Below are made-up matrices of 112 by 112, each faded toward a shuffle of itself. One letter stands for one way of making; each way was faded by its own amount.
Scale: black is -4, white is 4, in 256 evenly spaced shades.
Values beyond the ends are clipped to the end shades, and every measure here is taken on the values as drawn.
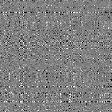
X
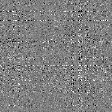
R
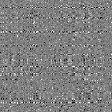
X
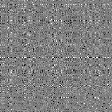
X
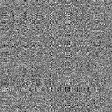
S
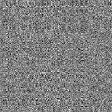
S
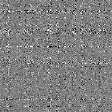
R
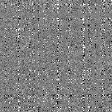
R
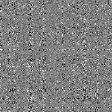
R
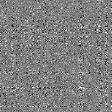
R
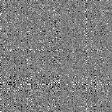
R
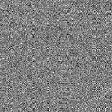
S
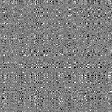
X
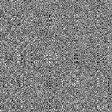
S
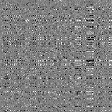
X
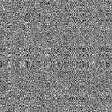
S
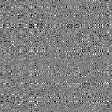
X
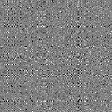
X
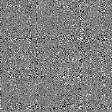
R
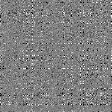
R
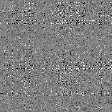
R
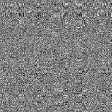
S
